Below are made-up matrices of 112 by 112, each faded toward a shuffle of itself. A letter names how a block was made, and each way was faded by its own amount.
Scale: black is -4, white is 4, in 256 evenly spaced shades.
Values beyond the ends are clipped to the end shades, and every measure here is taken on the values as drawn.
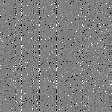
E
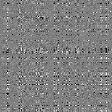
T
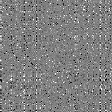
E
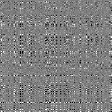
T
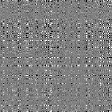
T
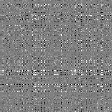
T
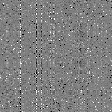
E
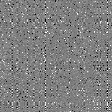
E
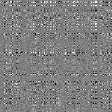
T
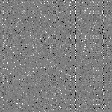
E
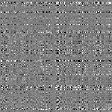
T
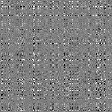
T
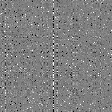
E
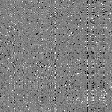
E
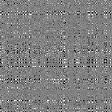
T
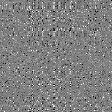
E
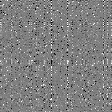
E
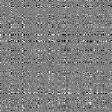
T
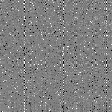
E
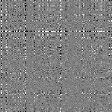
T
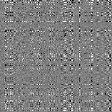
T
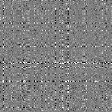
T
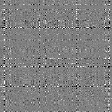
T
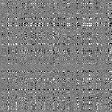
T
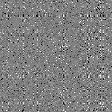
E
